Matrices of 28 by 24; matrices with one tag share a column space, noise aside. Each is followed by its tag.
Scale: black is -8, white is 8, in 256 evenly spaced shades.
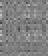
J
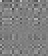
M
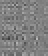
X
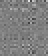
M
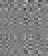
M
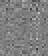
M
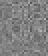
J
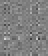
X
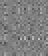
X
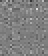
M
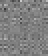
M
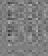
J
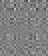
M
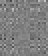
M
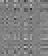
M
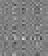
X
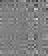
M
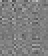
M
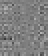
X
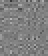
M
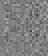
J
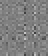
X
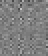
M
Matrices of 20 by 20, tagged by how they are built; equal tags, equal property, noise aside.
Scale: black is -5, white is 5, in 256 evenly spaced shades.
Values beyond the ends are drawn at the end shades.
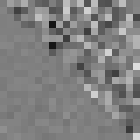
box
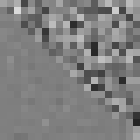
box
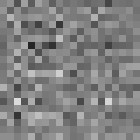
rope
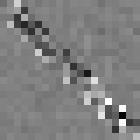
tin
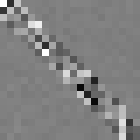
tin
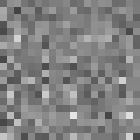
rope
